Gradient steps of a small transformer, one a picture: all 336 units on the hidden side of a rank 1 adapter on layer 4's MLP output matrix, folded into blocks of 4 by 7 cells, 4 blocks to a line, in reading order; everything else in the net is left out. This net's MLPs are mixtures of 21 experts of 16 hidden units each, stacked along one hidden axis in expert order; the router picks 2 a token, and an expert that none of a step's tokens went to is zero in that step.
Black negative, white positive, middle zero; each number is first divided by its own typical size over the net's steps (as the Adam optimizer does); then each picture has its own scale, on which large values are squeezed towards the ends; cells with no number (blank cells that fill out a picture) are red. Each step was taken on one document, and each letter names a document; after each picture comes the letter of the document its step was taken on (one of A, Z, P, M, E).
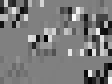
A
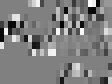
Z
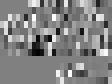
Z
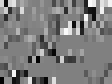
A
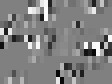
Z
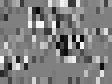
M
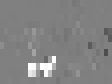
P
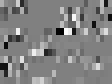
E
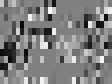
M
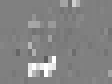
P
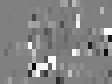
P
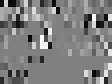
A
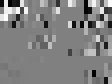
A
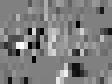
E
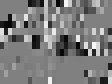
Z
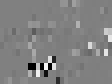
P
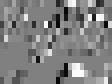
Z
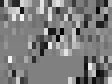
M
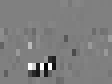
P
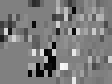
Z
